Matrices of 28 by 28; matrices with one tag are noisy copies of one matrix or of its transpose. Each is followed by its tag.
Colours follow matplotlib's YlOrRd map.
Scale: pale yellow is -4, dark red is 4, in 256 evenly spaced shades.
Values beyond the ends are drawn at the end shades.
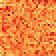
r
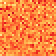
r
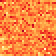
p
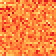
r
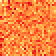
r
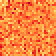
r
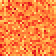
r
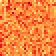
r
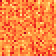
p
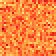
r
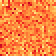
r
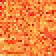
p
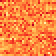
p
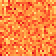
r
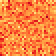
r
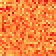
r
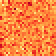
r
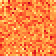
r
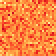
r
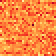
p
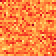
p
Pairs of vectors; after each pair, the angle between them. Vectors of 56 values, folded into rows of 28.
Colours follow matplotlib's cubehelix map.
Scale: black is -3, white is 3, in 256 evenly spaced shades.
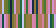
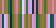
nearly parallel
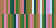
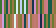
partly opposed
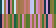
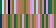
nearly parallel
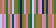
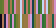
nearly opposite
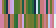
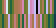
nearly opposite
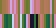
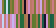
orthogonal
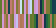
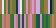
partly aligned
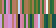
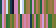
orthogonal
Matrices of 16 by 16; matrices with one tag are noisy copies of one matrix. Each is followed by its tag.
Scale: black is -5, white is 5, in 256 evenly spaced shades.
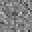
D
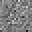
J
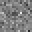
D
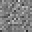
J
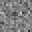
D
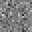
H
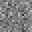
H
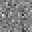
H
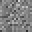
J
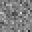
D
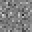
H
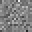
J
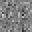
H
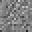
J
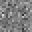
H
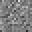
J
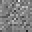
J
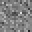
D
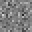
H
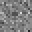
D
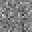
H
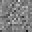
J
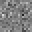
H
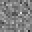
D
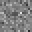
D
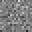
J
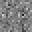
H
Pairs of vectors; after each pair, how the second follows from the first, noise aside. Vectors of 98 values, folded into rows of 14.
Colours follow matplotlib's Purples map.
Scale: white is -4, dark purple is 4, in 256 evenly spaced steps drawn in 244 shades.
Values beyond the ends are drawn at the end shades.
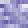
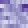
negated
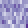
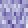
negated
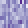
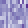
negated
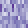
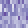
negated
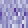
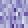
sign-scrambled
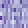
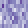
sign-scrambled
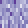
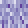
negated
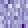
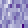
sign-scrambled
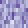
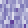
negated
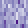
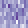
negated
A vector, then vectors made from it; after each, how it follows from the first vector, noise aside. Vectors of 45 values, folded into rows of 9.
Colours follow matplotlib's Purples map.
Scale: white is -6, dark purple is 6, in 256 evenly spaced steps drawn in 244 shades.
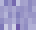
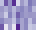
scaled up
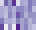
scaled up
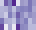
scaled up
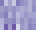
negated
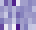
scaled up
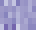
negated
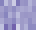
negated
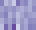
negated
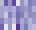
scaled up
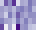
scaled up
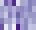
scaled up
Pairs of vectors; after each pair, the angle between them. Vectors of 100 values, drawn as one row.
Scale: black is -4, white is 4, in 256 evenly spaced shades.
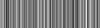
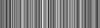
orthogonal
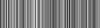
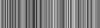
nearly opposite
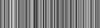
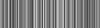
nearly opposite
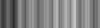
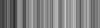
nearly parallel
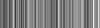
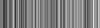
nearly parallel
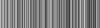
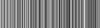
nearly parallel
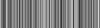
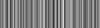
orthogonal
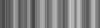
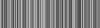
orthogonal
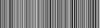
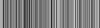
partly opposed
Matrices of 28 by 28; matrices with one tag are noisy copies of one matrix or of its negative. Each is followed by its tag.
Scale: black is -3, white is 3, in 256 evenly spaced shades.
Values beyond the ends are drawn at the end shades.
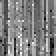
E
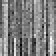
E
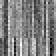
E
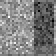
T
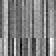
E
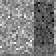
T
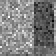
T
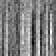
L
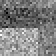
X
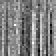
L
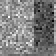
T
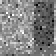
T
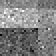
X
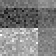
X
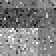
X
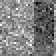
T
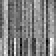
E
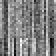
E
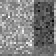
T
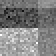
X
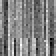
E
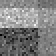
X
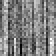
E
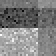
X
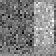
T
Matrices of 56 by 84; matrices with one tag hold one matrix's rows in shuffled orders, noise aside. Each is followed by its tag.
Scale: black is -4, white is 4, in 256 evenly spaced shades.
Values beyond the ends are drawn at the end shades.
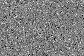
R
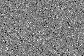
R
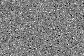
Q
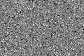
R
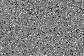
Q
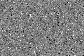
Q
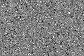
R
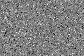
R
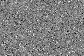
R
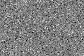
R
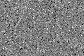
R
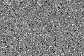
R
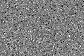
R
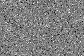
R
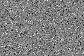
R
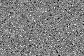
Q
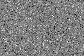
R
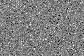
Q
